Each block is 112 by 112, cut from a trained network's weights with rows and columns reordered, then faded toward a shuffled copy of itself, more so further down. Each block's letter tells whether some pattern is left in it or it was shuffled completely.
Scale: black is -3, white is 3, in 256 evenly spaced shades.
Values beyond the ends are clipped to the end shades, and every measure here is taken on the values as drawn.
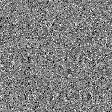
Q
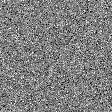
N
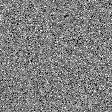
N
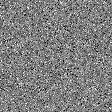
N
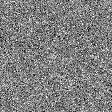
N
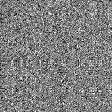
Q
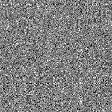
Q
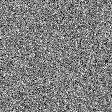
N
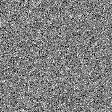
N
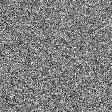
N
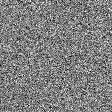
N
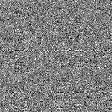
Q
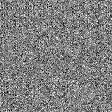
Q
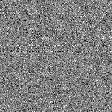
Q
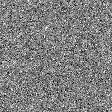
N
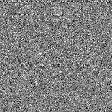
Q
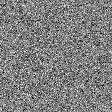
N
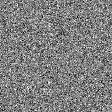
Q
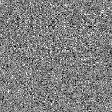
Q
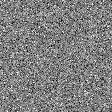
N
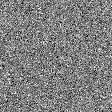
N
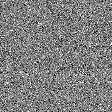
Q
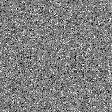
Q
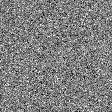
N
